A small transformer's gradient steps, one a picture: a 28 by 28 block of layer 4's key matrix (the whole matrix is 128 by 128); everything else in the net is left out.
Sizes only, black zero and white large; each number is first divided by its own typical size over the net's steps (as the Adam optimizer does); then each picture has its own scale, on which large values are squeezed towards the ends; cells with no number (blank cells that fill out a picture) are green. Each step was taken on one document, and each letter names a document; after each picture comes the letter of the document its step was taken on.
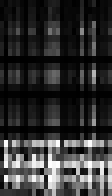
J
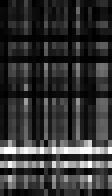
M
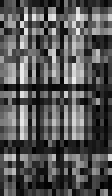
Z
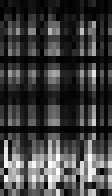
J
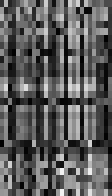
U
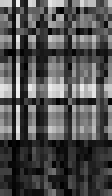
U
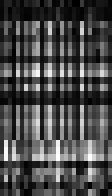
J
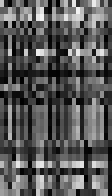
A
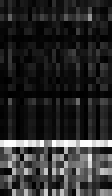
M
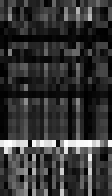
M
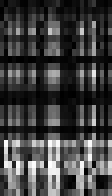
J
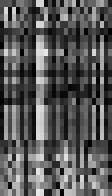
A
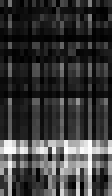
M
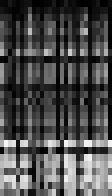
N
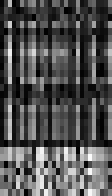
A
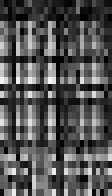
N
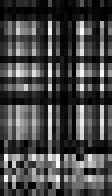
J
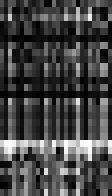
M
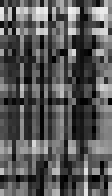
U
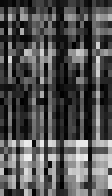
Z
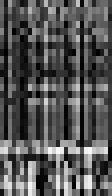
U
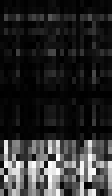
J
